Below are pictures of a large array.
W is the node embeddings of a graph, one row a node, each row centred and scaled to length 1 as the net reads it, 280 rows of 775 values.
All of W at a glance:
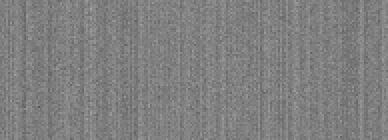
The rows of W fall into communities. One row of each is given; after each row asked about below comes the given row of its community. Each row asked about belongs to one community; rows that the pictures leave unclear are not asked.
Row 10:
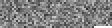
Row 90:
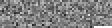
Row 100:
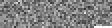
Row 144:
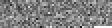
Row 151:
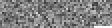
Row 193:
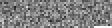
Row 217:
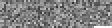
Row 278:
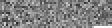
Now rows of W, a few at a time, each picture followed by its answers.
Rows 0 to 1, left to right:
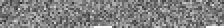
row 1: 217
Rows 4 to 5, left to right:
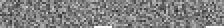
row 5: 90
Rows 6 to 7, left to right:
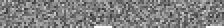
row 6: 100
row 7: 151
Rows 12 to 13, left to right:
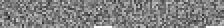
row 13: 90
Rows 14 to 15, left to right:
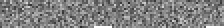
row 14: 193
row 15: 193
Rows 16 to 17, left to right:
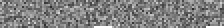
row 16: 217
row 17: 90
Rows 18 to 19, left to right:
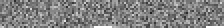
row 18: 10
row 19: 193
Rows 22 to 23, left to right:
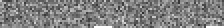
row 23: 144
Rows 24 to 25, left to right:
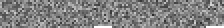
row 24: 10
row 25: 151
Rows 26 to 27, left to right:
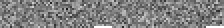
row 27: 100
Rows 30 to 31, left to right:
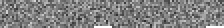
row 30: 151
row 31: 151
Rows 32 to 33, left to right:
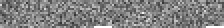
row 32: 10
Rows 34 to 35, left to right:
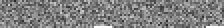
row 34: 193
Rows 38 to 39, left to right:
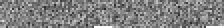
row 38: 144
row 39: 10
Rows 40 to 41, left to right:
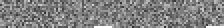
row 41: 10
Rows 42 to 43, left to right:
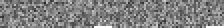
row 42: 151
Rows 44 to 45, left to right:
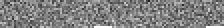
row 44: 278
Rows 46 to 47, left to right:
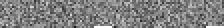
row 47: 217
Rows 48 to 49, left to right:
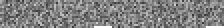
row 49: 144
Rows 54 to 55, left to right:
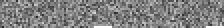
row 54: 151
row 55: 90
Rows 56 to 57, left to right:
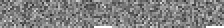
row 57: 193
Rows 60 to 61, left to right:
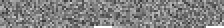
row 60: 90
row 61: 90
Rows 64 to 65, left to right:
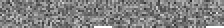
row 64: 144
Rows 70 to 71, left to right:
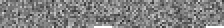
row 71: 10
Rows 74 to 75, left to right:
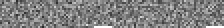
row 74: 151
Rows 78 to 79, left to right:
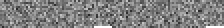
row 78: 144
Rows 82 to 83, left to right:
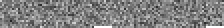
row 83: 144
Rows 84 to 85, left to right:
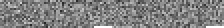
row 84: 217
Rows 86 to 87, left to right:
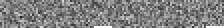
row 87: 144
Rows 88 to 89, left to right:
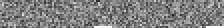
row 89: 193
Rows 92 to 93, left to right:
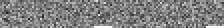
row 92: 278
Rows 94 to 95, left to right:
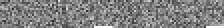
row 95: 10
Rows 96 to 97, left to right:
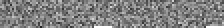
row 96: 144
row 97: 100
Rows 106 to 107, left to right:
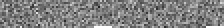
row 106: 151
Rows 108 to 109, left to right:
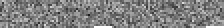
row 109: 151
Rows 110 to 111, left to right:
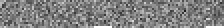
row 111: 278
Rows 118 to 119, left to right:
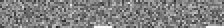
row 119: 217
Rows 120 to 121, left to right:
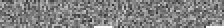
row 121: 144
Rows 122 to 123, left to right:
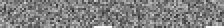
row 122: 217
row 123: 90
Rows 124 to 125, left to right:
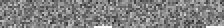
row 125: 151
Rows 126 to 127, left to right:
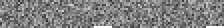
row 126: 151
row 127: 90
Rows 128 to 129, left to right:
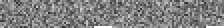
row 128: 10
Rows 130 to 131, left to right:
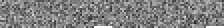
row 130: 100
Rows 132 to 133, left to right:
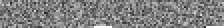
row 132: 217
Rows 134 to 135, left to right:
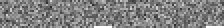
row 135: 151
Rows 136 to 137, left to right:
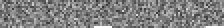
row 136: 278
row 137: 217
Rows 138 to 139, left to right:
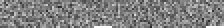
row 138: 278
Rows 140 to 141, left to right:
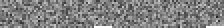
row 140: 10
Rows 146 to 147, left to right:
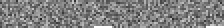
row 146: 10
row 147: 151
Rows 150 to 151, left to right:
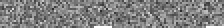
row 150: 217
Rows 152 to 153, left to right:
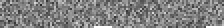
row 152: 144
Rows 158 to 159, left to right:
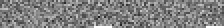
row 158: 151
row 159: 90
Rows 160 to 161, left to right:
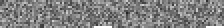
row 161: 90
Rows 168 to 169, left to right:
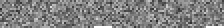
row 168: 10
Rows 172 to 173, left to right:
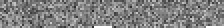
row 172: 144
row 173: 151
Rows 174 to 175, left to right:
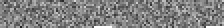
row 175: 193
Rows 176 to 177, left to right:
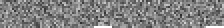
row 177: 217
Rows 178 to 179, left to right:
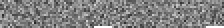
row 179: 217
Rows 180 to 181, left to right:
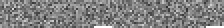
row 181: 193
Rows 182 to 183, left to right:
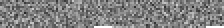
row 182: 90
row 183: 193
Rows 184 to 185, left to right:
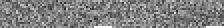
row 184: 151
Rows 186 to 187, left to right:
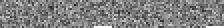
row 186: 90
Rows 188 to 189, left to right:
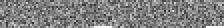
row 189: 90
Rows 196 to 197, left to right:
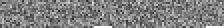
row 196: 193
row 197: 144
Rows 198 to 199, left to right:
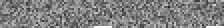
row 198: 10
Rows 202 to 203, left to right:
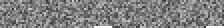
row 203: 90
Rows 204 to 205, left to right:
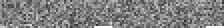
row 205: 10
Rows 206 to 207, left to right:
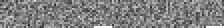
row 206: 144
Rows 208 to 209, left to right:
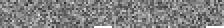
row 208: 10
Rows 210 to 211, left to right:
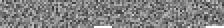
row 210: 90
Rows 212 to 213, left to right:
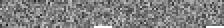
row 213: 90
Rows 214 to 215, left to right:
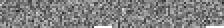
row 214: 10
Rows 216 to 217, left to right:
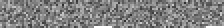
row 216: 217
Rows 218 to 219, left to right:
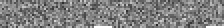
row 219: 151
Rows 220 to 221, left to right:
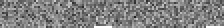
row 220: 90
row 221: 151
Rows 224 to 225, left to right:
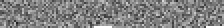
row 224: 90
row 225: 193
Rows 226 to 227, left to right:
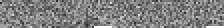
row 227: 193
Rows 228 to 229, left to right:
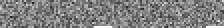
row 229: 193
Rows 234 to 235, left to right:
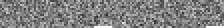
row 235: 10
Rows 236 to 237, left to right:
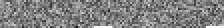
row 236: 217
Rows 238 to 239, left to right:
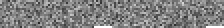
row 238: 144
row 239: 10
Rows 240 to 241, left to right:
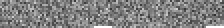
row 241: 100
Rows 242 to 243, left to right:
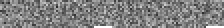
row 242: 90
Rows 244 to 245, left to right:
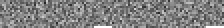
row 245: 151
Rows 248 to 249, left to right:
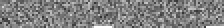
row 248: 151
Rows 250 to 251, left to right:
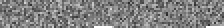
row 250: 193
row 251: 10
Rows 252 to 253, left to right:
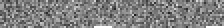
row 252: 10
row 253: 193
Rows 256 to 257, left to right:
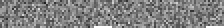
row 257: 144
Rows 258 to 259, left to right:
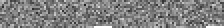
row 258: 10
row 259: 100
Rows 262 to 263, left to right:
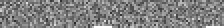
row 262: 151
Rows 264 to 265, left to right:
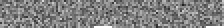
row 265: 193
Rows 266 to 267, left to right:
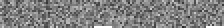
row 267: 144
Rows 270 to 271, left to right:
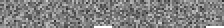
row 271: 90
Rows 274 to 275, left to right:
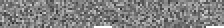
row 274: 90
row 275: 10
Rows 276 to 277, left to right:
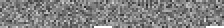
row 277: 217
